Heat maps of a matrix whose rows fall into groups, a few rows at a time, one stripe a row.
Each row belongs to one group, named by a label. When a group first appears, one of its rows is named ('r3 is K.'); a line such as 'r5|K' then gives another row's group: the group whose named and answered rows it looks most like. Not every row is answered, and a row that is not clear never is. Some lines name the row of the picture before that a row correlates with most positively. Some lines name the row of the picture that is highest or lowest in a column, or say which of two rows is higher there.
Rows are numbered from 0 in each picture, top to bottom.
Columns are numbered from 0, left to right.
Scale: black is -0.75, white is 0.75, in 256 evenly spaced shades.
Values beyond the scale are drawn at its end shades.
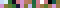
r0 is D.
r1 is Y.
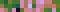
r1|Y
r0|Y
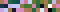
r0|Y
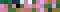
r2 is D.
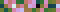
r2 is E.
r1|E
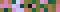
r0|D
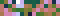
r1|E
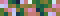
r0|Y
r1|Y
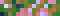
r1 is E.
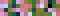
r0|D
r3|Y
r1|D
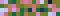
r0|D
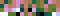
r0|E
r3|Y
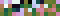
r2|Y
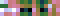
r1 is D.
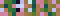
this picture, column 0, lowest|1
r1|E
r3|D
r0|Y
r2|Y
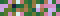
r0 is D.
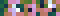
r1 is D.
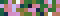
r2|E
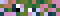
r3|E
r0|Y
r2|Y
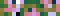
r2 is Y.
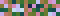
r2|E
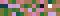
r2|Y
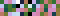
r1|Y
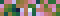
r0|E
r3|Y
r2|Y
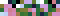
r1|D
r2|E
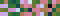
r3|D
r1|D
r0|Y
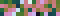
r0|Y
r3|E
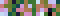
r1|Y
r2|D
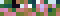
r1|Y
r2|D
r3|E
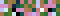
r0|Y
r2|D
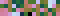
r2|D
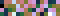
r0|E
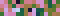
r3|E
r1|D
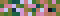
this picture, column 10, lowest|1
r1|E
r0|Y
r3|Y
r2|D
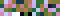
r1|E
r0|E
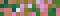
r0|Y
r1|Y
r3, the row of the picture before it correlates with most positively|1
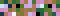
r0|Y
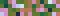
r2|D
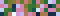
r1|D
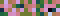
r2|E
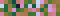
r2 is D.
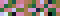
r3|D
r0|D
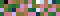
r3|E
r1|Y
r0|Y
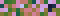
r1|E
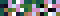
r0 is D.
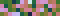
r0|Y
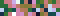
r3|E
